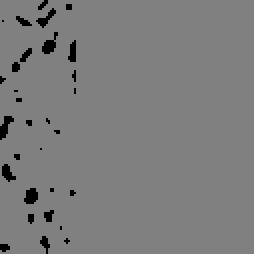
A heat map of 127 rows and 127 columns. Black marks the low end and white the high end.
Roughest part: top left. Grain: blotchy. Seam: vertical, 30% of the way across, the right part calmer.
